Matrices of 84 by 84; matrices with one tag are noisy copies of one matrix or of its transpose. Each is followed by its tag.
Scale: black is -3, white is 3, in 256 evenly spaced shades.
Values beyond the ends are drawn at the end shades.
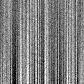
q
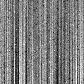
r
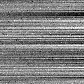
q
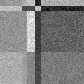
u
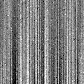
q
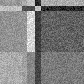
u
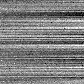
q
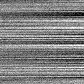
q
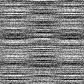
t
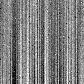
q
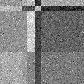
u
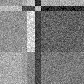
u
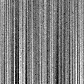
r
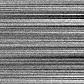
r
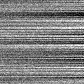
q
